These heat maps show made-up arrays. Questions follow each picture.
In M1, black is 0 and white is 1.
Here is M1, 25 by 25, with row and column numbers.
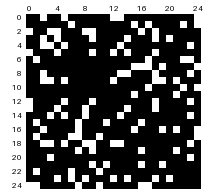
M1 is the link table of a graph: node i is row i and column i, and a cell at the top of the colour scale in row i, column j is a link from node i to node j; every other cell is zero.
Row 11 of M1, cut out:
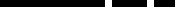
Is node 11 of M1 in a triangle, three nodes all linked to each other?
no
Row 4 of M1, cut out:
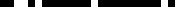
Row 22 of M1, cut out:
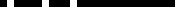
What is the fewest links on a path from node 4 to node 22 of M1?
3
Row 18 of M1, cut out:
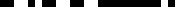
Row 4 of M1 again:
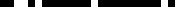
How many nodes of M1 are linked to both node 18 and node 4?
5
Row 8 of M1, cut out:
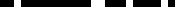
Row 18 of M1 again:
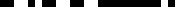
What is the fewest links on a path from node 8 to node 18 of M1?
1
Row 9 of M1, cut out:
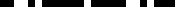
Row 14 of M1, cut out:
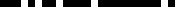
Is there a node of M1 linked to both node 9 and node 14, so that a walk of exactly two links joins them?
yes
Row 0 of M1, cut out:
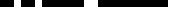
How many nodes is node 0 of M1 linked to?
5
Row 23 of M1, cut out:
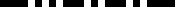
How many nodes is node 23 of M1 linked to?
7
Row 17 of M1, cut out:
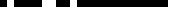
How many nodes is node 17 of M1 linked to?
5
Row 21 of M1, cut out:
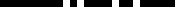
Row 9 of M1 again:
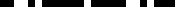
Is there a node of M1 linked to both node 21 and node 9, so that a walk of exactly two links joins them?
yes
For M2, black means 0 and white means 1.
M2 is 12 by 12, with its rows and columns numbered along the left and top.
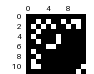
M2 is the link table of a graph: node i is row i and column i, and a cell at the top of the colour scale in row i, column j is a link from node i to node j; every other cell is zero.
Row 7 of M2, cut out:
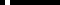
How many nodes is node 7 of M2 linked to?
1
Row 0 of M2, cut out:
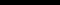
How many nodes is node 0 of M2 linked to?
0
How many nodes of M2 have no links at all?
1
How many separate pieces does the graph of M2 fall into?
2
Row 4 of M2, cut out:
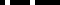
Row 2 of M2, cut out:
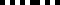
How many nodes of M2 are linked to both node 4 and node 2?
1
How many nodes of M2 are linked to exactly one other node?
5
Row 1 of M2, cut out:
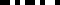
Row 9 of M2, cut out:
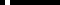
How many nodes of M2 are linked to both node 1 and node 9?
0
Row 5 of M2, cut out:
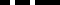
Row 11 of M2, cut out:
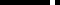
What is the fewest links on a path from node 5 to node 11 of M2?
3
